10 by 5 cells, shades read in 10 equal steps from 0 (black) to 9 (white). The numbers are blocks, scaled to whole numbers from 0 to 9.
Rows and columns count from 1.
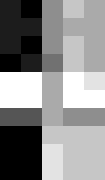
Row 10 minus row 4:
0 -1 4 0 1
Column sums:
24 23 60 71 67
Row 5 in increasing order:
6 8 9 9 9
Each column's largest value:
9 9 8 9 9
